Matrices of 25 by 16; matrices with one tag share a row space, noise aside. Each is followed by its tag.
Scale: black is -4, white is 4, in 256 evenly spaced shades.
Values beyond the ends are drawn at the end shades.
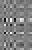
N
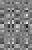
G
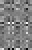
G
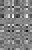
G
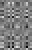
G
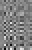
N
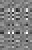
G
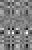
G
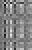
N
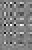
N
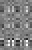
G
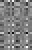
G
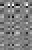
G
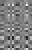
G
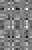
G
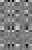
G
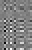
N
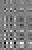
N
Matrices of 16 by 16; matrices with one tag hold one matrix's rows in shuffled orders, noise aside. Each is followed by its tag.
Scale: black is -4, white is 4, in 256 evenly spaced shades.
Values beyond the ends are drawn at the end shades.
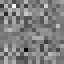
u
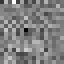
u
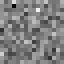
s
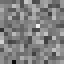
s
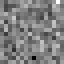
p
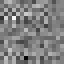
u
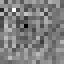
u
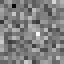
s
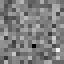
p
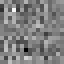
u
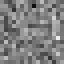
p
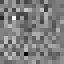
u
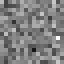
p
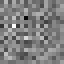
u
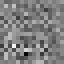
u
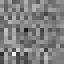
u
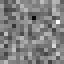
p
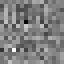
u
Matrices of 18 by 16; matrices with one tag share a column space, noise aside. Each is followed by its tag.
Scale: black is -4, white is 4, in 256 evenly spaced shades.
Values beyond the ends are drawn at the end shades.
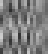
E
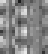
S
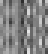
S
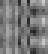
S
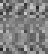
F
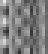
S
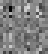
F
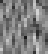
E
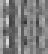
S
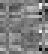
F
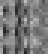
S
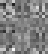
F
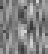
E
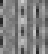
S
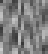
E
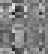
F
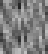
E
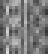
S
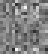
F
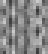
S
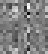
F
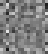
F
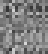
F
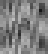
E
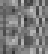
S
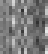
S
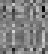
F
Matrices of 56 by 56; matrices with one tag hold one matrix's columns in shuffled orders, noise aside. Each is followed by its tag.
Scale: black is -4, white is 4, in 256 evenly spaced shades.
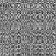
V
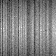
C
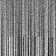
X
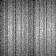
C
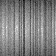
C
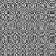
V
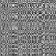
V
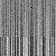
X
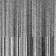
X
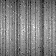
C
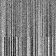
X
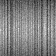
C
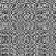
V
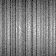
C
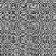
V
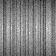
C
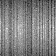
C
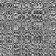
V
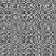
V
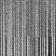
X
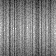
C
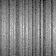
C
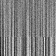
X
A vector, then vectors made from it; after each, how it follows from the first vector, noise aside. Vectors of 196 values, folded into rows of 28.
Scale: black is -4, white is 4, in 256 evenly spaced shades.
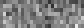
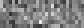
wrapped around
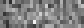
wrapped around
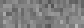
shrunk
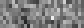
wrapped around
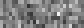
wrapped around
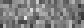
wrapped around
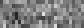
wrapped around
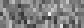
wrapped around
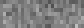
shrunk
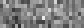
wrapped around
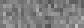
shrunk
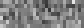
wrapped around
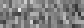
wrapped around
